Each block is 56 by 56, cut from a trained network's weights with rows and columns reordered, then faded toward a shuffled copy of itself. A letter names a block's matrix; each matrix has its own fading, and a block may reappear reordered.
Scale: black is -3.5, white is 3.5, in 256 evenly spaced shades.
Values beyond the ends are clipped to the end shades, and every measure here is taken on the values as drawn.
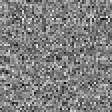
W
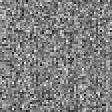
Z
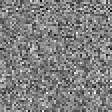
W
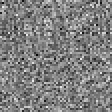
W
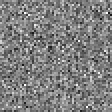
Z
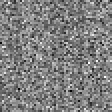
Z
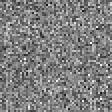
Z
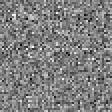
W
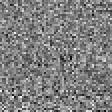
W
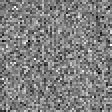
Z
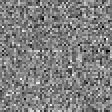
W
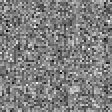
Z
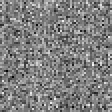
Z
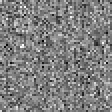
Z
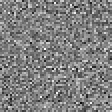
W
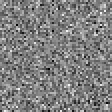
Z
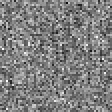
Z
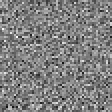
W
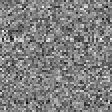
W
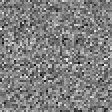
W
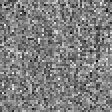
Z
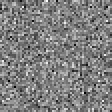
Z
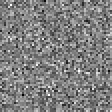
Z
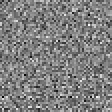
W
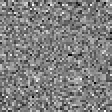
W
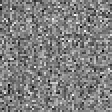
Z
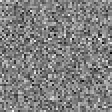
W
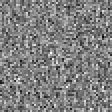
Z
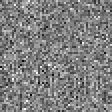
Z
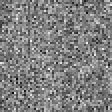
Z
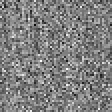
Z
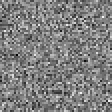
W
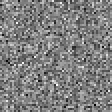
Z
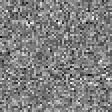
W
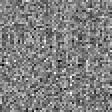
Z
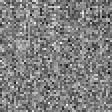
Z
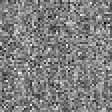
Z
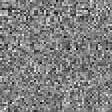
W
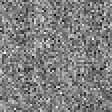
Z
